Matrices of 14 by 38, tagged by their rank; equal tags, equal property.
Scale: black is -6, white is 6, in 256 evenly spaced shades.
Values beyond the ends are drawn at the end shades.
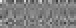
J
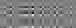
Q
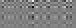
Q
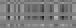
Q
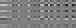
Q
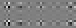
Q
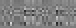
J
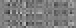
J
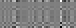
Q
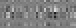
J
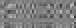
J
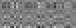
J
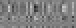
J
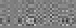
J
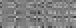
J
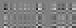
Q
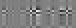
Q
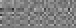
J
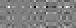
J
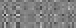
J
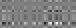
Q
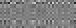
J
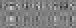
J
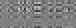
J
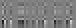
Q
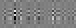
Q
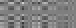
Q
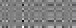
Q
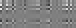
Q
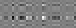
Q
